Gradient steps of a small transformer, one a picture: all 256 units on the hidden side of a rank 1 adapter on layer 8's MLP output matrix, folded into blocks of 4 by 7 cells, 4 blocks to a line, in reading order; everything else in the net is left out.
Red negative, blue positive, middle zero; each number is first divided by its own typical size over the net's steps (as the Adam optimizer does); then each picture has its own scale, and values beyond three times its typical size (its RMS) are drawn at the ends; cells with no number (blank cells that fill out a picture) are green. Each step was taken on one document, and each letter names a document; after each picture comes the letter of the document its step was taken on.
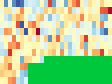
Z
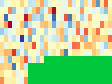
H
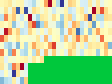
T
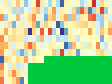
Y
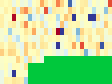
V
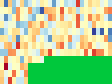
Z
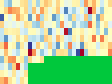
Y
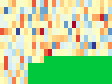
Z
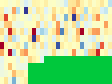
V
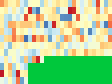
H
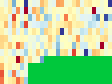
V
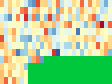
H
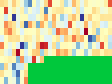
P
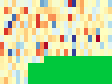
P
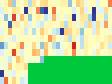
V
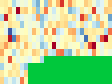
T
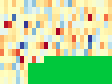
P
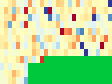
V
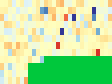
V
